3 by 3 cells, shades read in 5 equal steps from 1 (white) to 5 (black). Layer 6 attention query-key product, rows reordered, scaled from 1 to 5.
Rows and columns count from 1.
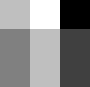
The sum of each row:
8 9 9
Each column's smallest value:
2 1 4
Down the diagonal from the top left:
2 2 4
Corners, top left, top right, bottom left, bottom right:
2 5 3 4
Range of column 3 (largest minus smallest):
1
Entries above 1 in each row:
2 3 3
